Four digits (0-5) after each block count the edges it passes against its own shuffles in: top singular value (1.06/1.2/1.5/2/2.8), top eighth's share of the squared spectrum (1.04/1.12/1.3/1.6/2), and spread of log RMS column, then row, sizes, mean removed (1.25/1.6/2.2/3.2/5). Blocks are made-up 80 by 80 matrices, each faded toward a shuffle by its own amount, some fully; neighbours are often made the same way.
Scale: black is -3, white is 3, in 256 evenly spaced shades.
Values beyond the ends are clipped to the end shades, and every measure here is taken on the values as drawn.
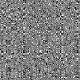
4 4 2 2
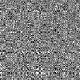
4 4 2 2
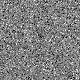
1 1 0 0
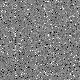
1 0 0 0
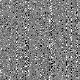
2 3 3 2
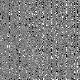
2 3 3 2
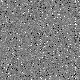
1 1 1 0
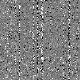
2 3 3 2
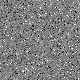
0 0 0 0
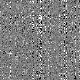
2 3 4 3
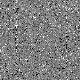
1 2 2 0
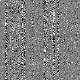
2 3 4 1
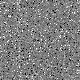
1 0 0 0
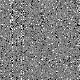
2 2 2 1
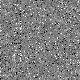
1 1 1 0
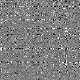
2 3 3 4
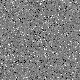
0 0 0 0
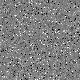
0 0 0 0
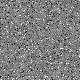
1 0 0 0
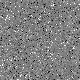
0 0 0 0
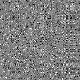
4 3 1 1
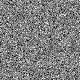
2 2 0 0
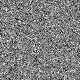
0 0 0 0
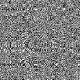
4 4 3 2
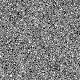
2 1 0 0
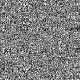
3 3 1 1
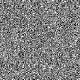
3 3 1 1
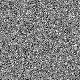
2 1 0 0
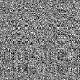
4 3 2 2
